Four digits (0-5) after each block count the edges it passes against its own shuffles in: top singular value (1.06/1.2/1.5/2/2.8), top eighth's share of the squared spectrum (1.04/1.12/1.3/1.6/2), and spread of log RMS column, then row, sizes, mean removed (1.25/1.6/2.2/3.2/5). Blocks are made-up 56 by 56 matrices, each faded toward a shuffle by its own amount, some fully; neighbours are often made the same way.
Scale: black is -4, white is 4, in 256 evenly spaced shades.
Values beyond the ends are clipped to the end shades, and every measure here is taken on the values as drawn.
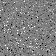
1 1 0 0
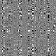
4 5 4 2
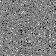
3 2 0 0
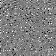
3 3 1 1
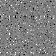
3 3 1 1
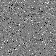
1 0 0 0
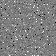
1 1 0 0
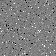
0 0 0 0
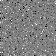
3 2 0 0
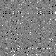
3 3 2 1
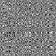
4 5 3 3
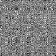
4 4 2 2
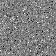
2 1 0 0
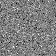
0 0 0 0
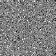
3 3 1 1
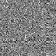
3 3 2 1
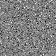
2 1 0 0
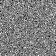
1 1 0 0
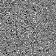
3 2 1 1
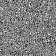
1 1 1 0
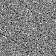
2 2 0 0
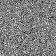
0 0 0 0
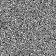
0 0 0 0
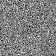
1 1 0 0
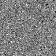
2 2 0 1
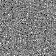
2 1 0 0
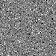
2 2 0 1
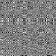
4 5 3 3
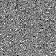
3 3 1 1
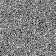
2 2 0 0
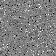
1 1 0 0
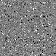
3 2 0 1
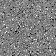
2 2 0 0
